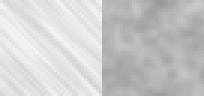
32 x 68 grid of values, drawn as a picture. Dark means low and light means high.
The table splits into one row of 2 panels. Panel 1,1: very high, slanting down to the right, faint in contrast. Panel 1,2: high, blotchy, faint in contrast.
